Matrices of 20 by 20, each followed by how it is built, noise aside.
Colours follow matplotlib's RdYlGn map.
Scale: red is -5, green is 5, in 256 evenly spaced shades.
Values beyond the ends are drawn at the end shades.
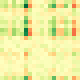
low rank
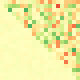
upper triangular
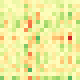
low rank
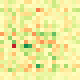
low rank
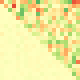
upper triangular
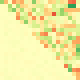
upper triangular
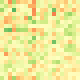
low rank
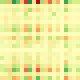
low rank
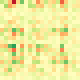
low rank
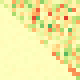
upper triangular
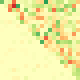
upper triangular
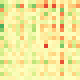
low rank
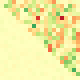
upper triangular
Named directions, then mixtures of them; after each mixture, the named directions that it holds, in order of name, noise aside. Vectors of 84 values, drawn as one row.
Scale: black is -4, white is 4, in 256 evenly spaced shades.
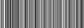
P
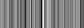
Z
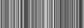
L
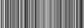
L, P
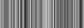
L, Z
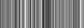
L, Z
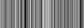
L, Z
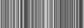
L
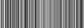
L, P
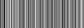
P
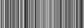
L, P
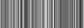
L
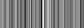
Z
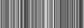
L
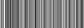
P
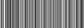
P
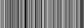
P, Z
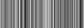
L, Z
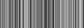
L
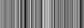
L, Z
